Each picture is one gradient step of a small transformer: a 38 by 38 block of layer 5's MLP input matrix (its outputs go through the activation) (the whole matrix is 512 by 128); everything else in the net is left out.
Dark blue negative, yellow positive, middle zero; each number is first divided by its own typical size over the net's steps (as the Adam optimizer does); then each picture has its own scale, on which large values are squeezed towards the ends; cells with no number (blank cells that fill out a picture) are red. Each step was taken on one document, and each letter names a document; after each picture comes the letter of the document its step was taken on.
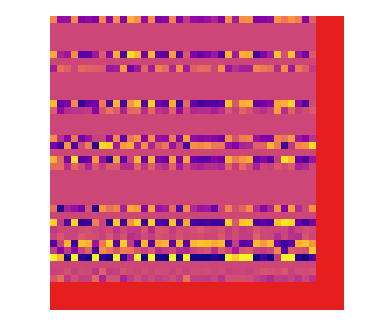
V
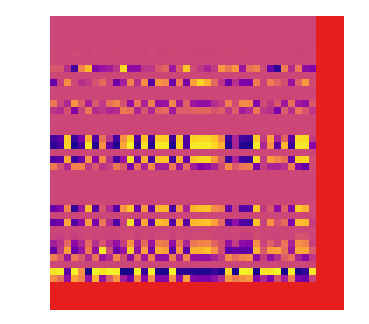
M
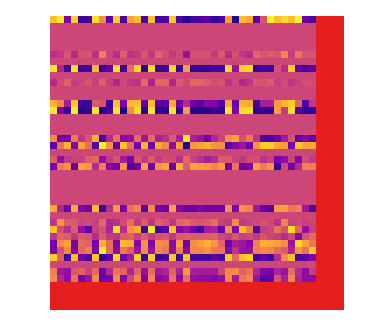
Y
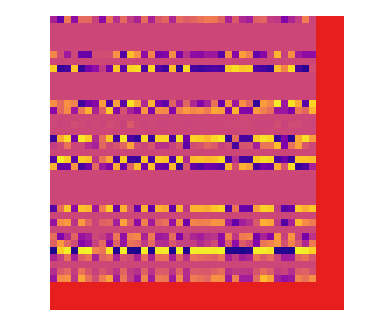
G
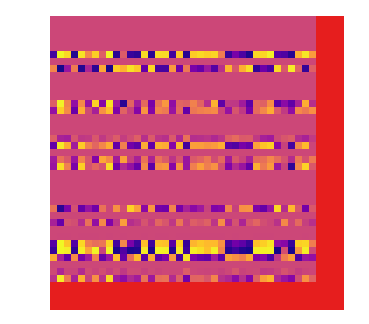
G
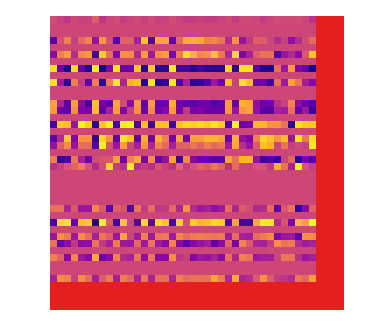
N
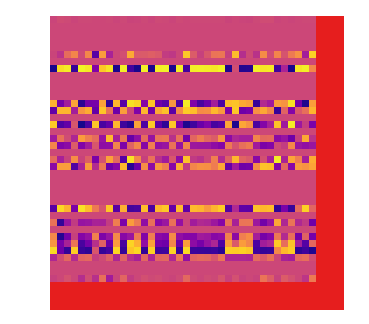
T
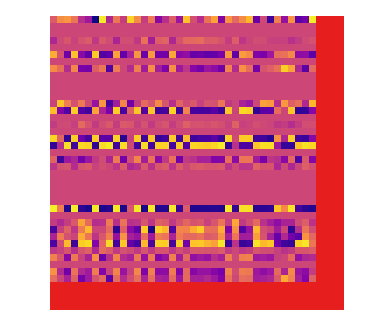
Y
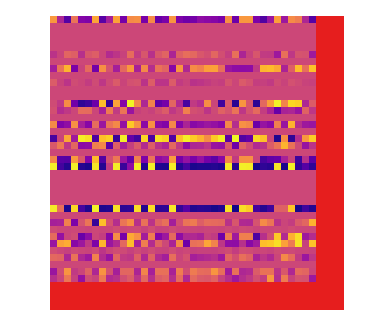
N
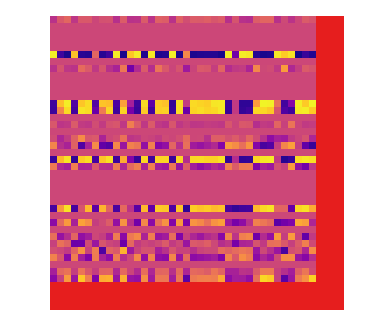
G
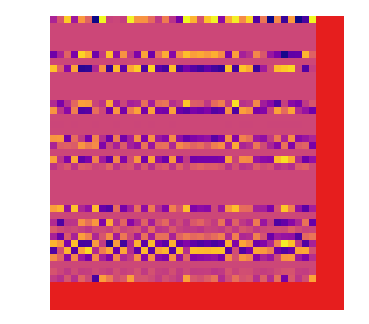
Y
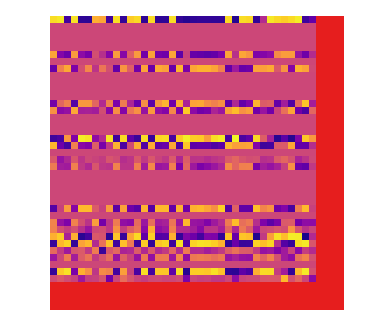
V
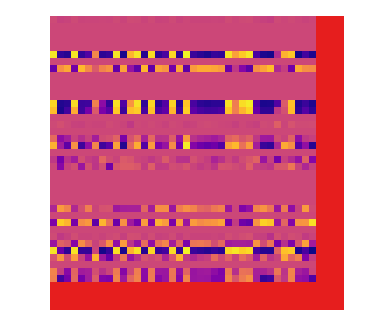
T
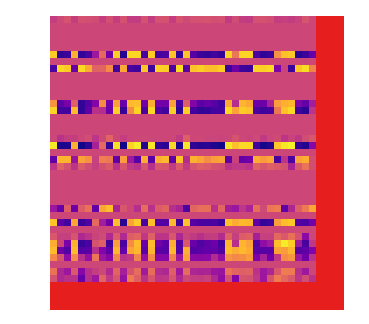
V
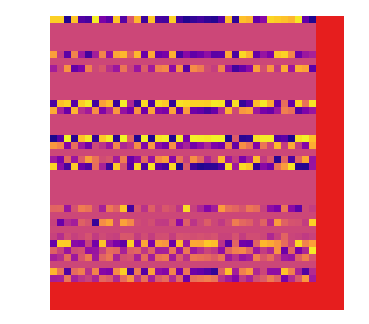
Y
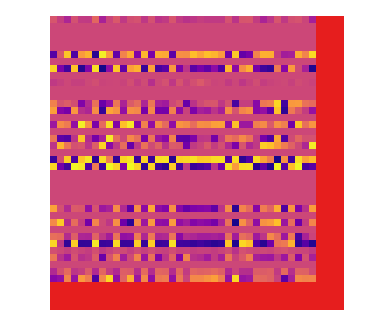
N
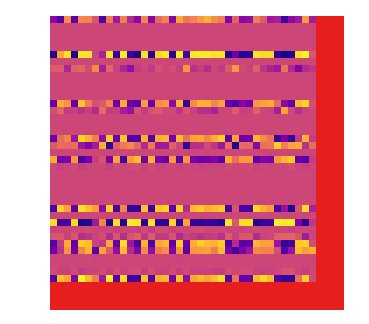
V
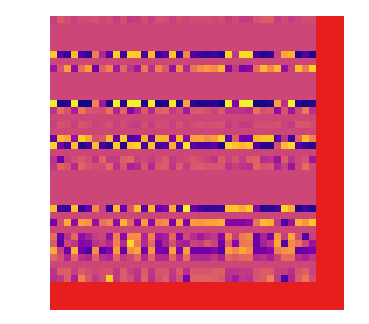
T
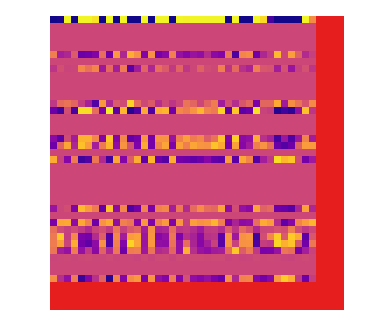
V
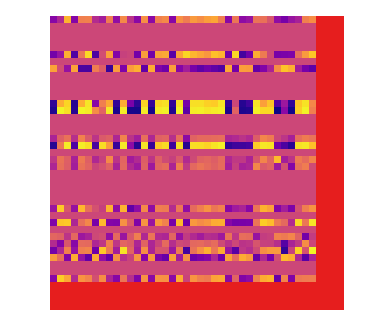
G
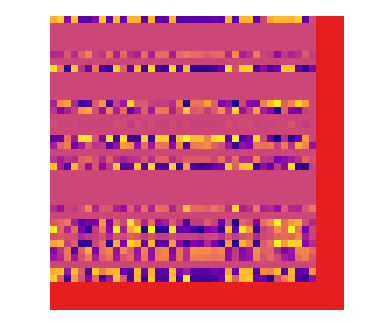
M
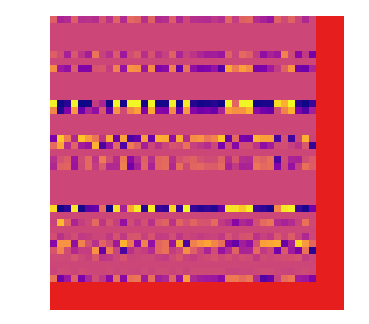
T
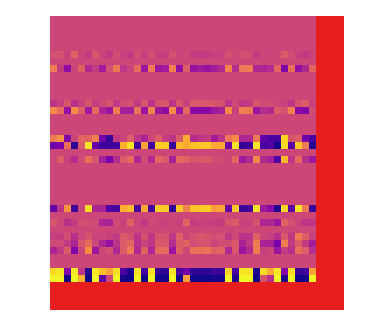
M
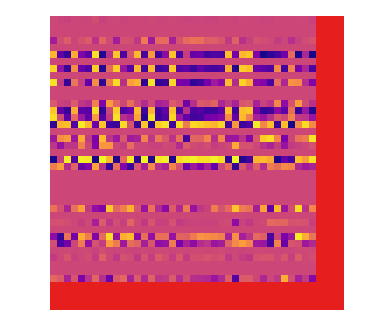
N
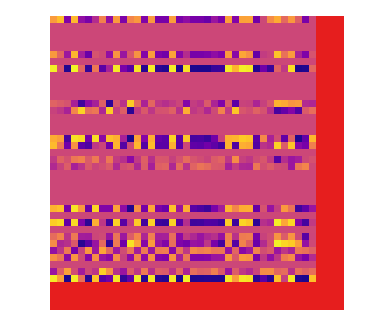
M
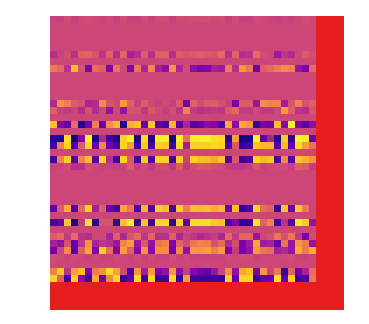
M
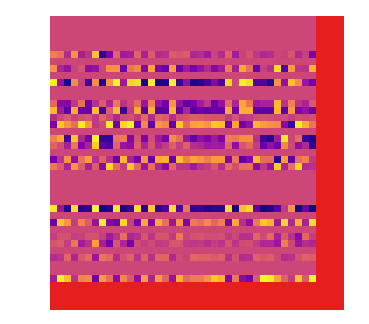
N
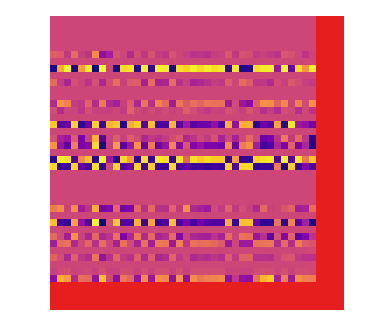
N
